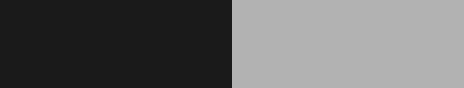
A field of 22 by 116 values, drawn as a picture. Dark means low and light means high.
The table splits into one row of 2 panels. Panel 1,1: very low, flat. Panel 1,2: high, flat.
